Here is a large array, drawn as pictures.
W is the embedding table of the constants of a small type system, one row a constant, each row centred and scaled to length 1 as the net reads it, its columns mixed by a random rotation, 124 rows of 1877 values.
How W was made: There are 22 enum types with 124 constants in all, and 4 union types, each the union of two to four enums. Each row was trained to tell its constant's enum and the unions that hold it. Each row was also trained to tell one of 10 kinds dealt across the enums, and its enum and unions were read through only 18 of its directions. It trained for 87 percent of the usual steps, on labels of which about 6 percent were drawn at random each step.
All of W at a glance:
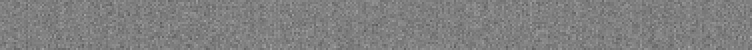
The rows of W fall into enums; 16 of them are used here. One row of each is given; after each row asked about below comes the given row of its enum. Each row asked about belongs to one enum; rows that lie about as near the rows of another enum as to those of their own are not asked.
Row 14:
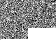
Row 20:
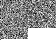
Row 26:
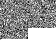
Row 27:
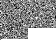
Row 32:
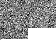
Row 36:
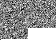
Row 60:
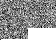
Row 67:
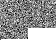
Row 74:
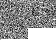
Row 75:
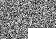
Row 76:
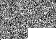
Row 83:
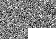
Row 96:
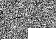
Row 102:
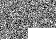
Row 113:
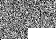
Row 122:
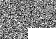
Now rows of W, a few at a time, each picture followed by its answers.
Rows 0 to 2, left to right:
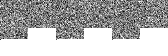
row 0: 20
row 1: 27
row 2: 36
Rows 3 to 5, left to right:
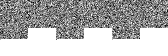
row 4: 14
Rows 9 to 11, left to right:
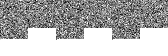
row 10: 27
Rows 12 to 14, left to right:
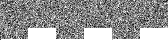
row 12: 76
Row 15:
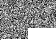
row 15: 113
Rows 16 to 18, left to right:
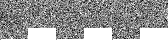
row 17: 83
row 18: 96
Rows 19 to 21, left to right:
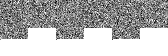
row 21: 76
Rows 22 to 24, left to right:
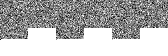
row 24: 75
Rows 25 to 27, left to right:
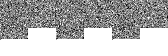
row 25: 113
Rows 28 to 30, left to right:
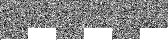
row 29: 36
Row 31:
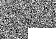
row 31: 67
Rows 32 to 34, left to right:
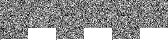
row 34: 76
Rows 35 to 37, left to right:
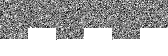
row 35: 122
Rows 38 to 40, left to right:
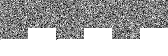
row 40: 122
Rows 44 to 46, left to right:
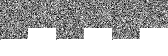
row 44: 83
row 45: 60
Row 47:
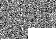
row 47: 75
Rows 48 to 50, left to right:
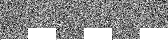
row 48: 113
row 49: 32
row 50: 27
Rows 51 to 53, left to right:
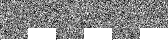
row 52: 26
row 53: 36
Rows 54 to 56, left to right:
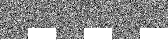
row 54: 75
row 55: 113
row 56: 122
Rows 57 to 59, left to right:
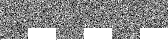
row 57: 27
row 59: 122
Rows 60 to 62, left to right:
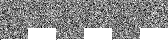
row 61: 20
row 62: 20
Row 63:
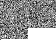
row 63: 96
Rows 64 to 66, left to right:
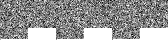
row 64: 76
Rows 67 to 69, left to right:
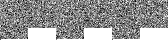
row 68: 67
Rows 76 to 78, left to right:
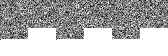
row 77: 36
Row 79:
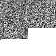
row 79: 113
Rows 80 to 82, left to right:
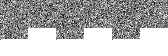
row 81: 102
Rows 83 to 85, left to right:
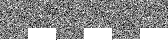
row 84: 36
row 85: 27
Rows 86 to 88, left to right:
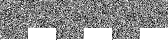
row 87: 83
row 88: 83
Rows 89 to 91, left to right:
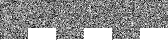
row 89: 26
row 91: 32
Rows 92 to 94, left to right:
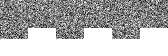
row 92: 75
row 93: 75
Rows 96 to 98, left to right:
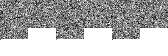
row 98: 20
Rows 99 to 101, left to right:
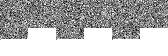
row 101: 27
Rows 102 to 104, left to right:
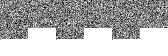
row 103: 20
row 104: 113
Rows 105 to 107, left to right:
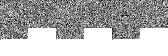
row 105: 102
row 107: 76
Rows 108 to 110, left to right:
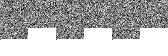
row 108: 36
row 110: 32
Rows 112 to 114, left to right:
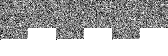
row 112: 76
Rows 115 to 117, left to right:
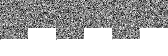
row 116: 83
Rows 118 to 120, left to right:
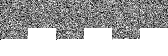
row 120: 75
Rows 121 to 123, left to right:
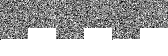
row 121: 83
